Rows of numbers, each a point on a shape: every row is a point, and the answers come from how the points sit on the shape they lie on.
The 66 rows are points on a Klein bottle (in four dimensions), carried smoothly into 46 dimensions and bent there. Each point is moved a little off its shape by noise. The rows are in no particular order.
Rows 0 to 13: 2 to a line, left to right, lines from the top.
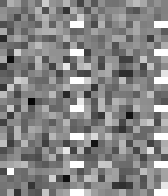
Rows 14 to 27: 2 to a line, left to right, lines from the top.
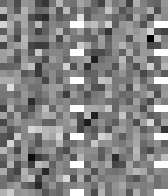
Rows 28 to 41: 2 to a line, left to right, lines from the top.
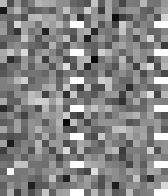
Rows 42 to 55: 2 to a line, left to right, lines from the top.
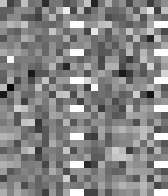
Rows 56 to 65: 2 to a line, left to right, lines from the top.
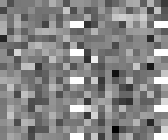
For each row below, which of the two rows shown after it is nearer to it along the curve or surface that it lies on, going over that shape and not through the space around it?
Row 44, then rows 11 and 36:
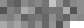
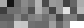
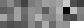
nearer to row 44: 11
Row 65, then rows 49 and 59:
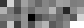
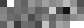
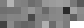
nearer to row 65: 49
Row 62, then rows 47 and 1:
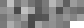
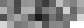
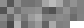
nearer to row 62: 47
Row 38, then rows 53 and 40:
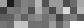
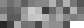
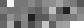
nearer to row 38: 53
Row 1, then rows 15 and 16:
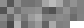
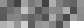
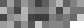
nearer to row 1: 15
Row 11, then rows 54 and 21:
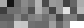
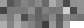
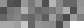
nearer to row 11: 21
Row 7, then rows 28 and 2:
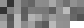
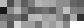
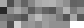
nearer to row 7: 28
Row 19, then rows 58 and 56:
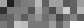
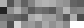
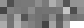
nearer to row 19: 58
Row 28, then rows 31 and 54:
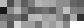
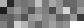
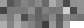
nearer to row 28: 31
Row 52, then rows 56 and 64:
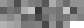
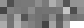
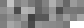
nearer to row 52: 56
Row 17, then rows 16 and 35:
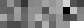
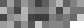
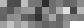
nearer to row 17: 16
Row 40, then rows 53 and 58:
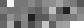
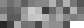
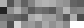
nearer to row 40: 53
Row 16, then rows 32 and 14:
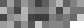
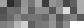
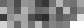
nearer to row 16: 14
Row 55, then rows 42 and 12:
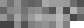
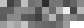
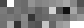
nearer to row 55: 12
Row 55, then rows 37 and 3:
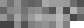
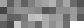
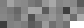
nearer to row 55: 3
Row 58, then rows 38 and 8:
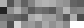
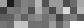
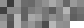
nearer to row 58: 38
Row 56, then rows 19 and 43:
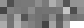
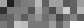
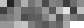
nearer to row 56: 43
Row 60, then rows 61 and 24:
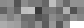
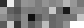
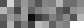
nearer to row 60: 24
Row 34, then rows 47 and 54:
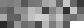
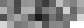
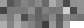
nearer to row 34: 54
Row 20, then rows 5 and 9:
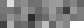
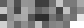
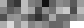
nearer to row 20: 5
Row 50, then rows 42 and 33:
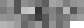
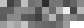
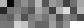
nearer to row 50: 42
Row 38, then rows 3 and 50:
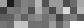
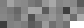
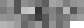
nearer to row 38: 50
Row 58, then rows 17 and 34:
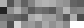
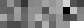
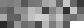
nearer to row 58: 34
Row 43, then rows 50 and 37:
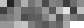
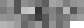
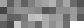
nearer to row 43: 50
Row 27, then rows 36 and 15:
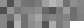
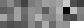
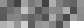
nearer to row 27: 15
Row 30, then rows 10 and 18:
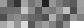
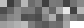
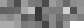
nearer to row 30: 10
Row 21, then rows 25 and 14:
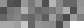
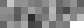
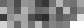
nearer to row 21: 14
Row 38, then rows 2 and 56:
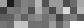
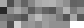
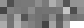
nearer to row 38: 2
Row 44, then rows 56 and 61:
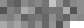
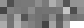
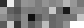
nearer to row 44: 56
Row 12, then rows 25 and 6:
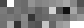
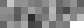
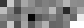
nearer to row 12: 6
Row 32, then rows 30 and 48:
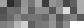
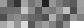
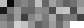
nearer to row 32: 30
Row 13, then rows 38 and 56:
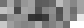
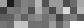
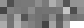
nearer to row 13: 56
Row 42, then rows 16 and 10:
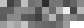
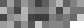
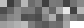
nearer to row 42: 10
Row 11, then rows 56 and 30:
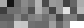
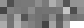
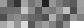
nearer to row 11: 30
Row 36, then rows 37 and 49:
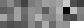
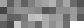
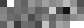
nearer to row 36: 49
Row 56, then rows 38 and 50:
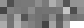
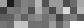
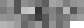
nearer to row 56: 50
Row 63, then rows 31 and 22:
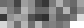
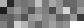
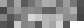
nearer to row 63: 31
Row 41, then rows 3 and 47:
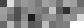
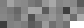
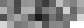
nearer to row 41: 3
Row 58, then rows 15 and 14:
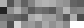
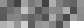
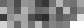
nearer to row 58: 15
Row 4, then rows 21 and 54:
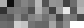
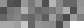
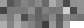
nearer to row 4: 21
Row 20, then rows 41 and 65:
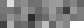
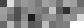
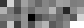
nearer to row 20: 65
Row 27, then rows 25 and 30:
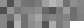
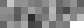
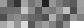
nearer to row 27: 30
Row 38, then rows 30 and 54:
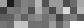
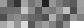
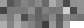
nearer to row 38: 30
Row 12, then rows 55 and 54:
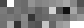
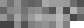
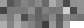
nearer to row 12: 55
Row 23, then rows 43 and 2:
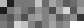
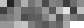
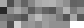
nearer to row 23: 2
